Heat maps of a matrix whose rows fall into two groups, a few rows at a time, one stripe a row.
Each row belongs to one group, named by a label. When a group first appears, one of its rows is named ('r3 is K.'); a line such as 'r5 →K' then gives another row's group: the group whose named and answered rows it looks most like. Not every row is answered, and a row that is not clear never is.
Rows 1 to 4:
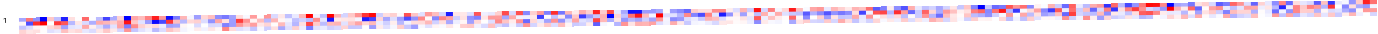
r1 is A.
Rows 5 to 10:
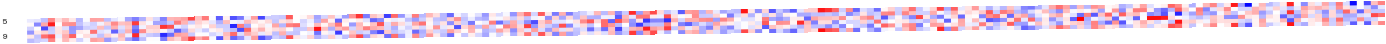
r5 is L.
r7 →A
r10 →L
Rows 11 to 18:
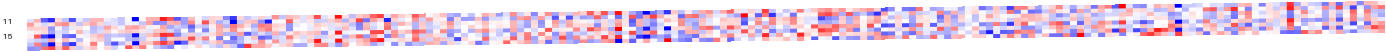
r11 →A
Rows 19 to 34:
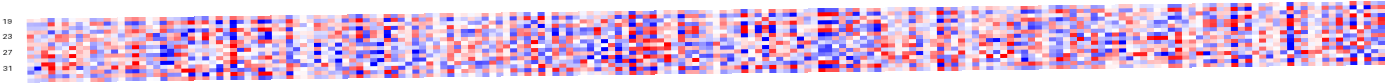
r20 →L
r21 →A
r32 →L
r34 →L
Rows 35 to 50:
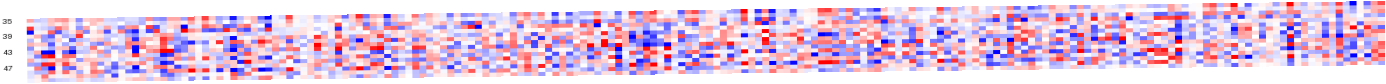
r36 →L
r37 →L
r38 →L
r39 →A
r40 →A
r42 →A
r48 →L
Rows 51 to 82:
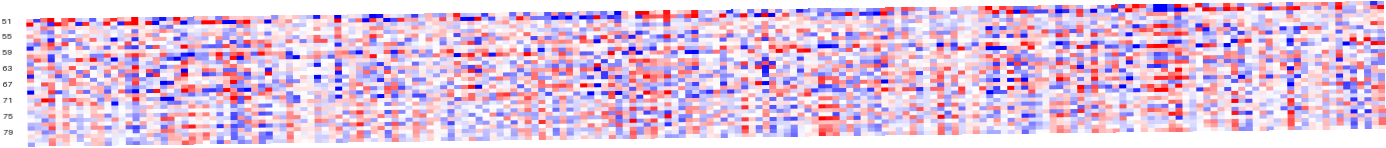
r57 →A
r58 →L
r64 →L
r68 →L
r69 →L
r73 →L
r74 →A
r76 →A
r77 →A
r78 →L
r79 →A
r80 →L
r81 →L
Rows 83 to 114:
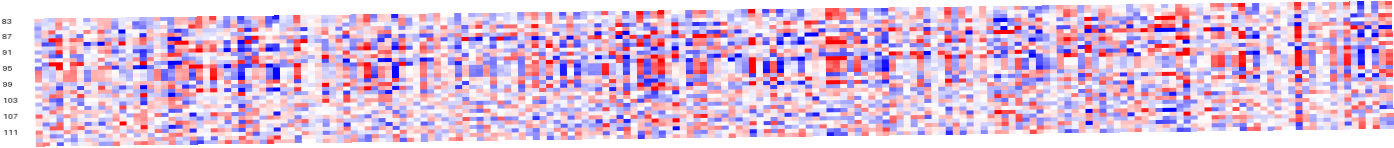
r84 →L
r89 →A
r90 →L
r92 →A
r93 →A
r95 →L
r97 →L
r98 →L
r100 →A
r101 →L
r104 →A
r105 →A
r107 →L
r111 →L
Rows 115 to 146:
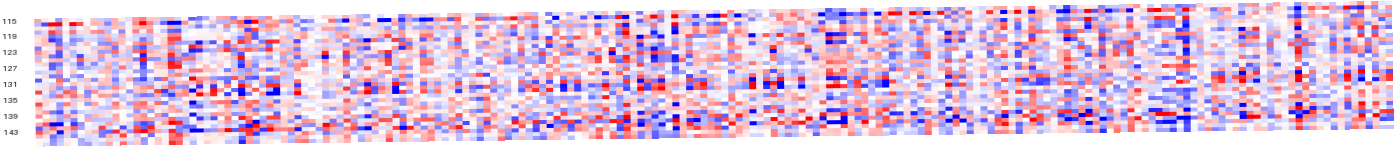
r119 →A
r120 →A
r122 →L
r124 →A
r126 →A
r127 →A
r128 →L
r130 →L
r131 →L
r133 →L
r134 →L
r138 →A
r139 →L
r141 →A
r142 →A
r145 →A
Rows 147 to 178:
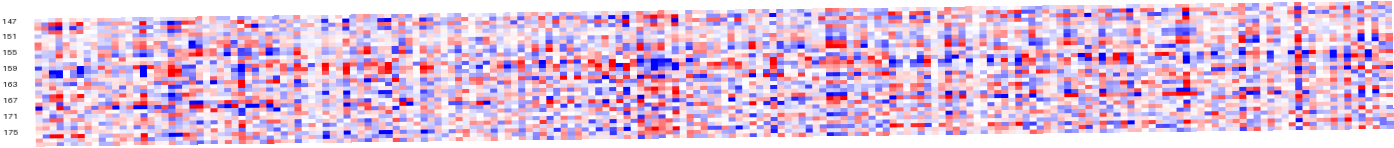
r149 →A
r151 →L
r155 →L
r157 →A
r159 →A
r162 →L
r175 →L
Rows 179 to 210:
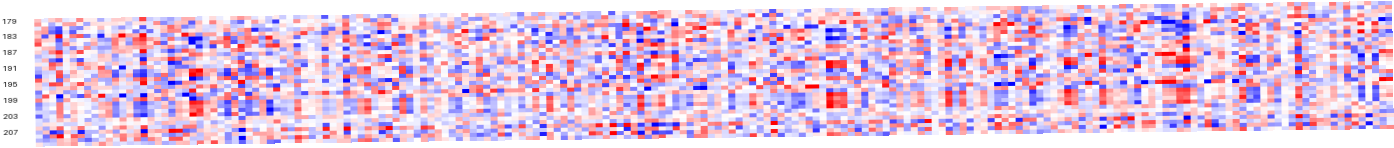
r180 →L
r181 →A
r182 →A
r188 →L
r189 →A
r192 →L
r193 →L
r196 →L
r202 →L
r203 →L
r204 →A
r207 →A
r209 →A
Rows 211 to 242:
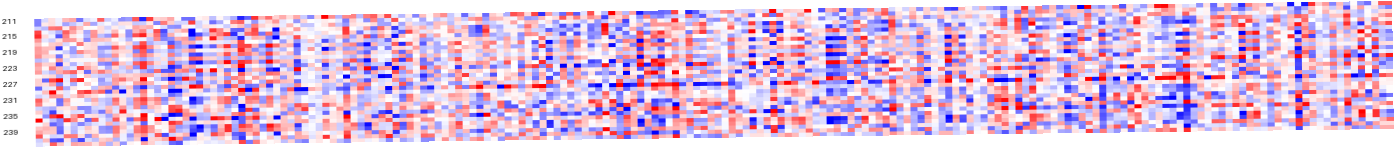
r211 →A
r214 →L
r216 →L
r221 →L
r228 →L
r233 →A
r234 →A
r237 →A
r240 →L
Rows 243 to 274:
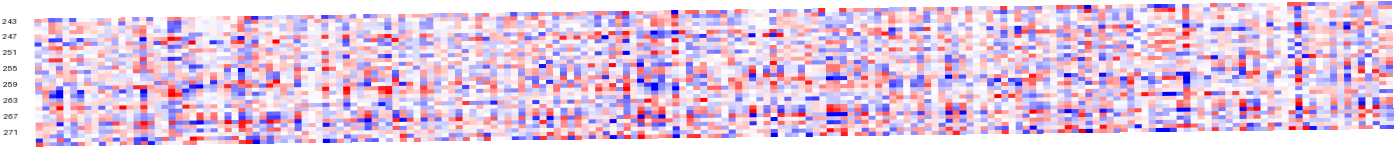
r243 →A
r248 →A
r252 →A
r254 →A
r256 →A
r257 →L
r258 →L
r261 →A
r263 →A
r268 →L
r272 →A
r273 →L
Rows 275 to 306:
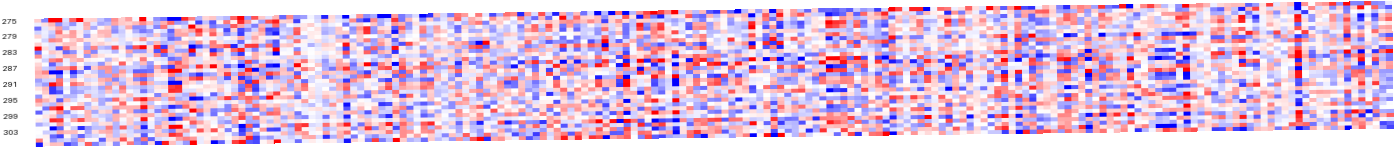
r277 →L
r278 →L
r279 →L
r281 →L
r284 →L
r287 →L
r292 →A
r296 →A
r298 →L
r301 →L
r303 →L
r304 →A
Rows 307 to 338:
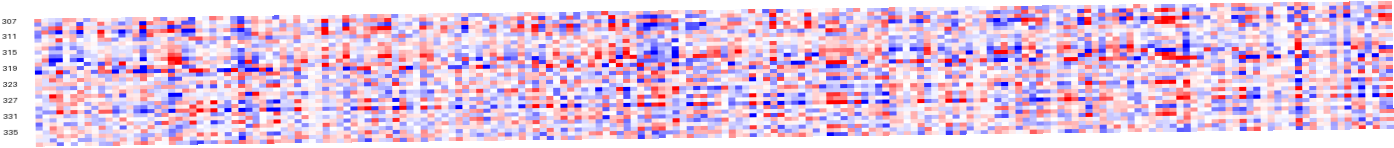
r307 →L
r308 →A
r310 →A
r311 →A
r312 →L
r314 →A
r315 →A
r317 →A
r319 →A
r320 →L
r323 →L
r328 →L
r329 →L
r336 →L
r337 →A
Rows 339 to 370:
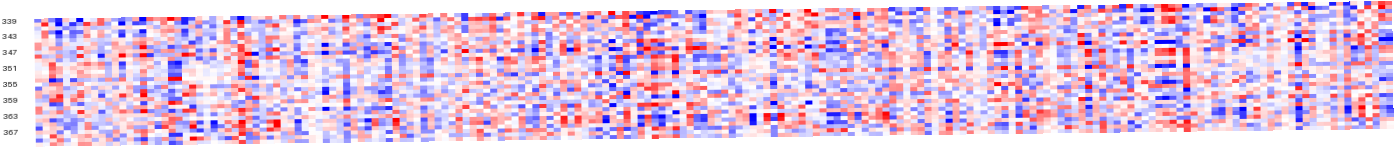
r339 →A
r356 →L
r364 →A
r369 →L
